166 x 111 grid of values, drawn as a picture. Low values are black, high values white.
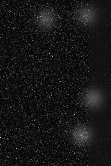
The values are skewed, with a long tail toward high values. On average the colour sits 10% of the way up the scale. The halves do not mirror each other. A vertical seam about 80% of the way across splits the table, and the right part is calmer. There are four bumps.
